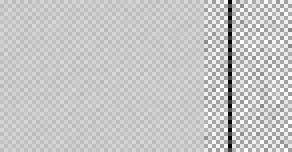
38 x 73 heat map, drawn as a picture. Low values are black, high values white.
A vertical seam about 70% of the way across splits the table, and the left part is calmer. Neither half mirrors the other. There is no overall slope. Column 58 differs from the columns beside it. On average the colour sits 80% of the way up the scale.
